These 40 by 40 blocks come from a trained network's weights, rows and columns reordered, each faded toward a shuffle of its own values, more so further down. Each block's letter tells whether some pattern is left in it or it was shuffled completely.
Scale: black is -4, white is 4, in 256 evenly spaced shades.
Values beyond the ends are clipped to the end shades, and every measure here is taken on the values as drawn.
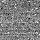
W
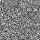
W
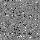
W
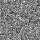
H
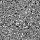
W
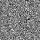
W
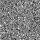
H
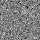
W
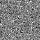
H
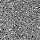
H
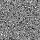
H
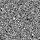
H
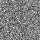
H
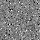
H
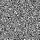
W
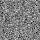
H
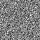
H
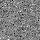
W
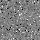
H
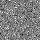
H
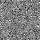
H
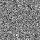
W
